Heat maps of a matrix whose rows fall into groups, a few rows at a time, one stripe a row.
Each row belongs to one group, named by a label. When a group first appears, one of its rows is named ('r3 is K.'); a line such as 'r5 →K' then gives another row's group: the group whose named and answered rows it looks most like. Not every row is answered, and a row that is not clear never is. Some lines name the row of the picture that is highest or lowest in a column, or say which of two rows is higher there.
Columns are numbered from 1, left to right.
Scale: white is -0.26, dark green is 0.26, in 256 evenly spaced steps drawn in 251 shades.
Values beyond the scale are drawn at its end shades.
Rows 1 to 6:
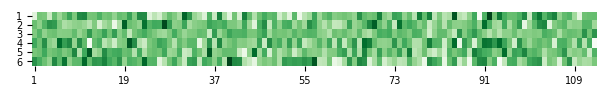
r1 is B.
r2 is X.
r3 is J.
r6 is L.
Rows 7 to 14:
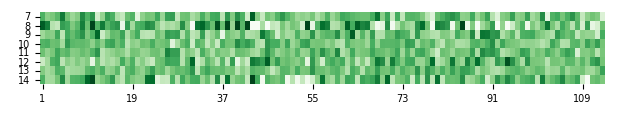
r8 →L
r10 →J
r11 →X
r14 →B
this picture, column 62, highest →8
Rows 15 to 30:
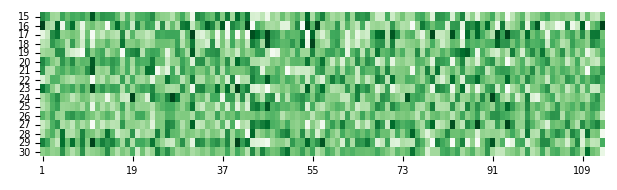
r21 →B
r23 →L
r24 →X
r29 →L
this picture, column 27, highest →24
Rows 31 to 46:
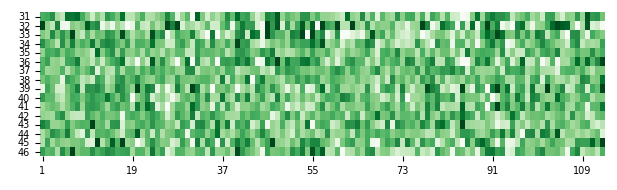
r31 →J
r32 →X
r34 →L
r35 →J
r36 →J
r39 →B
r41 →B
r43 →L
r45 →J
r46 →L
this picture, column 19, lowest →40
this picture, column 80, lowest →45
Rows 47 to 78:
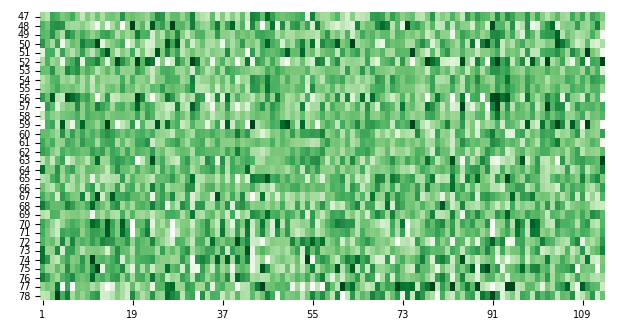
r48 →X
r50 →X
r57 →B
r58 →B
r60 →L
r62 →L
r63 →J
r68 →L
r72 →L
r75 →X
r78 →X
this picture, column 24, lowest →52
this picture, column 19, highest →48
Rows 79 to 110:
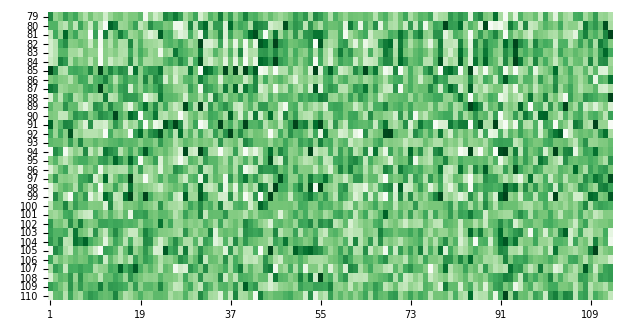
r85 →L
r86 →B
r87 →L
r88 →J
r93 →L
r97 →J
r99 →B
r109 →L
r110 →B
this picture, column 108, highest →107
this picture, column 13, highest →80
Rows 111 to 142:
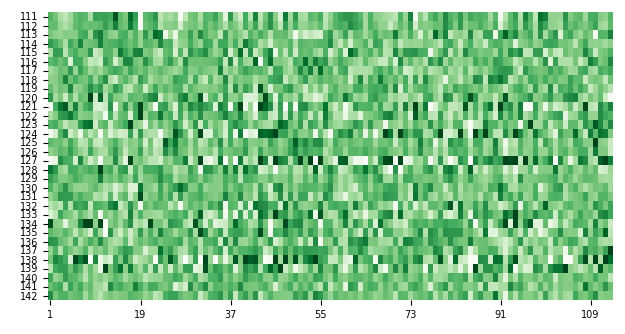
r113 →B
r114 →L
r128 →L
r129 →L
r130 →X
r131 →X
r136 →L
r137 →J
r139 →J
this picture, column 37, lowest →121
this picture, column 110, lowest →113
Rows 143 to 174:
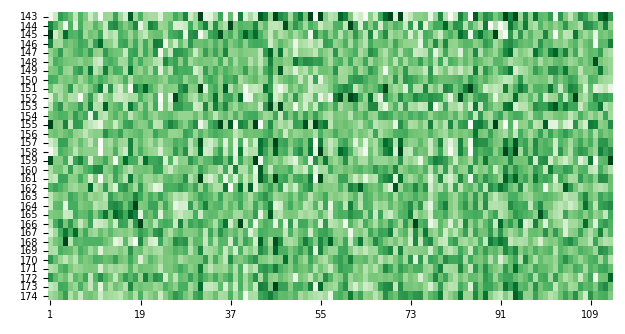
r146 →B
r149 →J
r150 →L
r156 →J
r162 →X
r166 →X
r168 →X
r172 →B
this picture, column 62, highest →152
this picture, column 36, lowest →143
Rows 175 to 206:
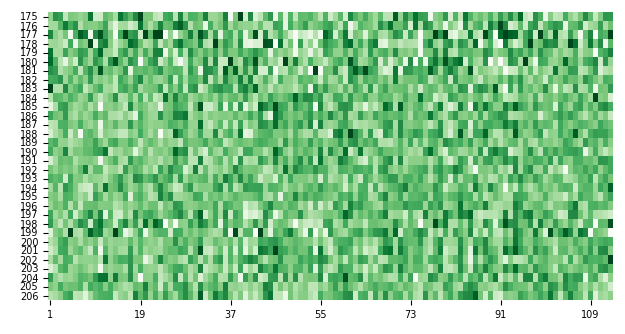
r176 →X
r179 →B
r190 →X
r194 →J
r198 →B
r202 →J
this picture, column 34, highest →178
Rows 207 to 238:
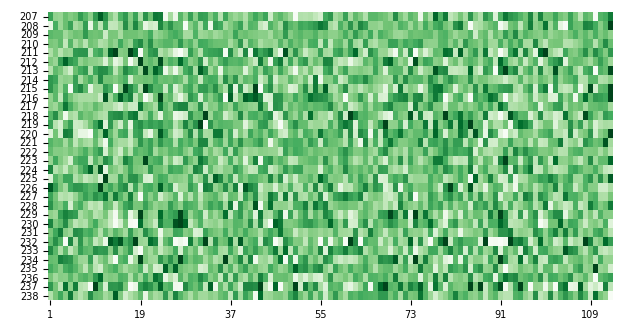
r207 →B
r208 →J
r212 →X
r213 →B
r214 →L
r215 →B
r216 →J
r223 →B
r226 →L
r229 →X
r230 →X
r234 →X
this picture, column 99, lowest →230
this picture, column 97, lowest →237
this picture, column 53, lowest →214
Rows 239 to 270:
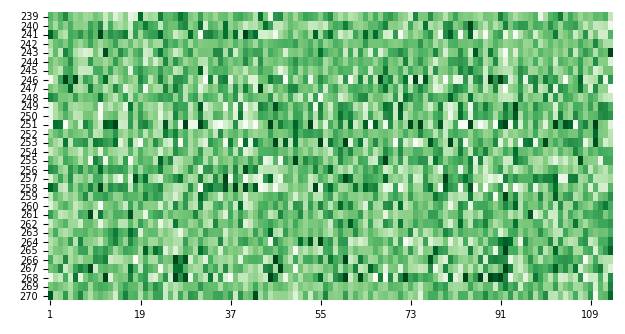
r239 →X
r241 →L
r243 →J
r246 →X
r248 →L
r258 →L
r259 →B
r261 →J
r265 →B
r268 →X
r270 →B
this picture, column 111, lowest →255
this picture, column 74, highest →246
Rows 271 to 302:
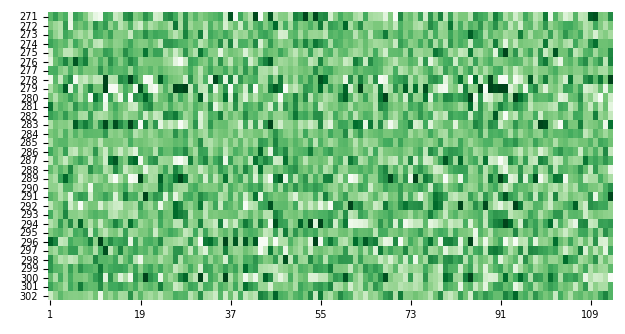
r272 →X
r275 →B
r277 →L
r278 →J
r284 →X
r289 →X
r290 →J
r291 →B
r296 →L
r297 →X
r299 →L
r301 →L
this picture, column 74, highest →289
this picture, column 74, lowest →298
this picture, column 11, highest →296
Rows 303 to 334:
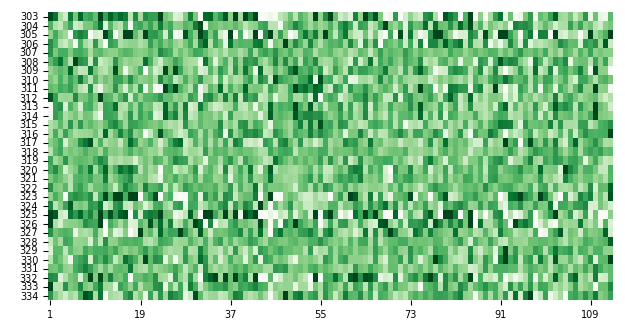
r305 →B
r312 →L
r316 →J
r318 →J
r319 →X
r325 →L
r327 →X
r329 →B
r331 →J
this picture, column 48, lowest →325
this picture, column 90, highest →311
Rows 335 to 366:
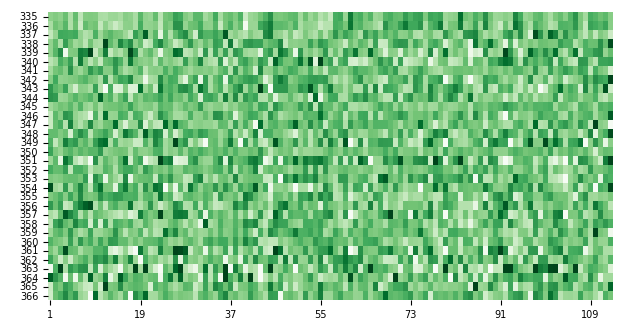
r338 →J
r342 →J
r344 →L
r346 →J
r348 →B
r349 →X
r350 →B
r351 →J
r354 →B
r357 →X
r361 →X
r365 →J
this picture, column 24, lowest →354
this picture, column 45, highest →363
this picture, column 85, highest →344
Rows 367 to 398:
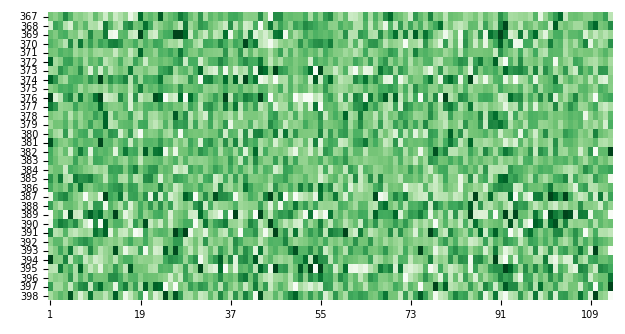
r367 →X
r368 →B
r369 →X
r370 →L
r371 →X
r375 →X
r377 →L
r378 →X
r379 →X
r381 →L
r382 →B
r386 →L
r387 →J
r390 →J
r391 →X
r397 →B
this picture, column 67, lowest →387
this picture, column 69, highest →367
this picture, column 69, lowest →374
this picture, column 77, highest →391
